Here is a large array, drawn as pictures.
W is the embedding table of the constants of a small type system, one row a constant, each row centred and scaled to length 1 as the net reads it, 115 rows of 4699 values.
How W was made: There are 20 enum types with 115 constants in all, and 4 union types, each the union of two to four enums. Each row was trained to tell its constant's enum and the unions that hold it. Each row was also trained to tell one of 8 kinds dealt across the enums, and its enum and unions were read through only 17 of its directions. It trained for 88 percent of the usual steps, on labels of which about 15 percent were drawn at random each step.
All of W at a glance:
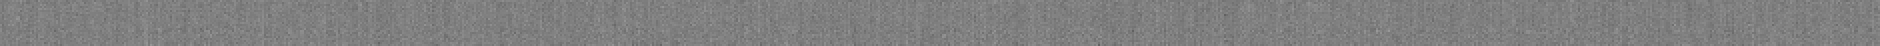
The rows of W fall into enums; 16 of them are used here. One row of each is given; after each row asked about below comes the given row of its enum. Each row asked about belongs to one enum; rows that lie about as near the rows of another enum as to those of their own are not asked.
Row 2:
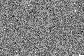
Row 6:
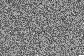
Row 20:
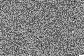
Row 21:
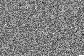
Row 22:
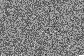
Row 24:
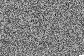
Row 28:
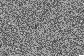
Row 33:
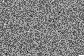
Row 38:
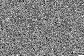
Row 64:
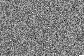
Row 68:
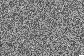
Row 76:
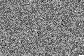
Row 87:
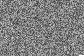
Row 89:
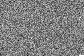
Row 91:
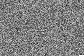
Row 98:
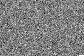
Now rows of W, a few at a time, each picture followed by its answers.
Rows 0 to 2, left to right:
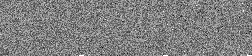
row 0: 24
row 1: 91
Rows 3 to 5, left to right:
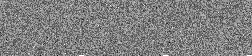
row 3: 22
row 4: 21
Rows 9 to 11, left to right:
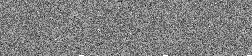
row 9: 68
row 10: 87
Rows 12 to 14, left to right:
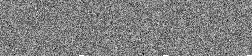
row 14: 21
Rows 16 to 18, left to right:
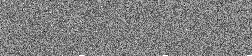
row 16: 38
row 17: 33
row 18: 22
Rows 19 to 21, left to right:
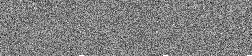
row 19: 20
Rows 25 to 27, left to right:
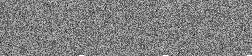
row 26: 20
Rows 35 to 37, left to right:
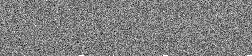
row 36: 91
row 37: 24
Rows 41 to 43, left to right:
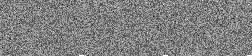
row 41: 20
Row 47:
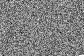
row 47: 24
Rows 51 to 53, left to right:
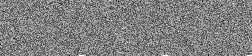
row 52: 28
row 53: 6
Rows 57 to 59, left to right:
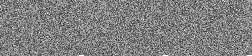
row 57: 89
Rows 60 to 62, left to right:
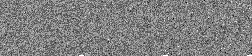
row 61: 22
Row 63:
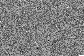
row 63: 28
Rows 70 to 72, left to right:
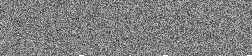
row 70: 87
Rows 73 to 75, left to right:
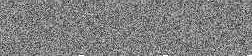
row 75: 98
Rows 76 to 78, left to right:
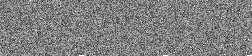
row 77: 20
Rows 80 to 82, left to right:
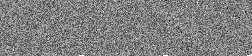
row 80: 28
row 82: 98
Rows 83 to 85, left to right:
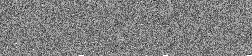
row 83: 33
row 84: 28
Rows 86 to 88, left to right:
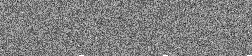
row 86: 22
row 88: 89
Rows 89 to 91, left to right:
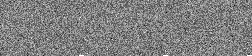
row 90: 89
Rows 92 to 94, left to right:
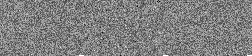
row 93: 87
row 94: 20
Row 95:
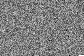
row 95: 6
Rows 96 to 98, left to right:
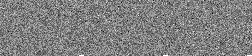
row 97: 24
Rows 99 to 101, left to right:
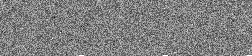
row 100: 33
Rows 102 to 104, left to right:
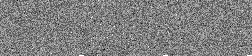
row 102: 87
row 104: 28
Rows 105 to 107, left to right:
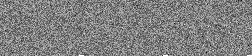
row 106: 98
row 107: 6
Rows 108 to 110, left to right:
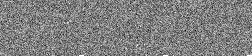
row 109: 6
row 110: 21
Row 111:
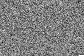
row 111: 6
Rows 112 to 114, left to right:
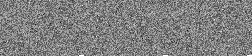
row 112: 98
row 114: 98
